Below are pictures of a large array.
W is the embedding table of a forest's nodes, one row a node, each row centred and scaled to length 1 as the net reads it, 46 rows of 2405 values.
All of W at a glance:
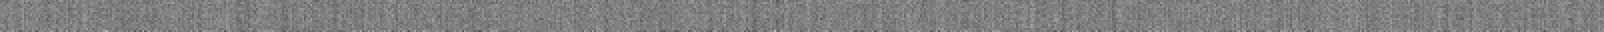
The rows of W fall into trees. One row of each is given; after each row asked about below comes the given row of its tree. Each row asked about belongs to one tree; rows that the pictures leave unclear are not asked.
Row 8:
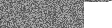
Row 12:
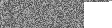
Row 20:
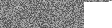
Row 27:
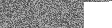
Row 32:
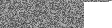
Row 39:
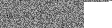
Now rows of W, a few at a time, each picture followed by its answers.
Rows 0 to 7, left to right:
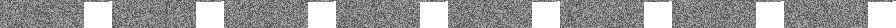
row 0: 32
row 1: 8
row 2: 32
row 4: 32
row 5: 12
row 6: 8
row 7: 20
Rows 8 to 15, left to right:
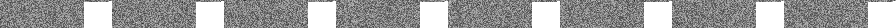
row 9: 27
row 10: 39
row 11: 8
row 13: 12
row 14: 20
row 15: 20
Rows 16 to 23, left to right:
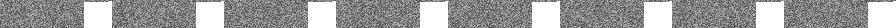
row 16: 8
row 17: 12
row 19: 32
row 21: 32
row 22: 12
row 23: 12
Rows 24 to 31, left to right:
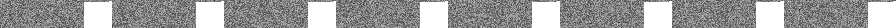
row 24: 12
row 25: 12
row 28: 8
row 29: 27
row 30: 8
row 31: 32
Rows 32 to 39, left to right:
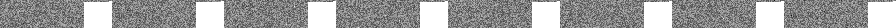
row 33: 39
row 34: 32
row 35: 8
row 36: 8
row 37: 12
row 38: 32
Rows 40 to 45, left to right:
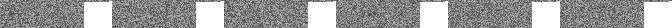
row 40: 12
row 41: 8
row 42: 27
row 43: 32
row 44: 20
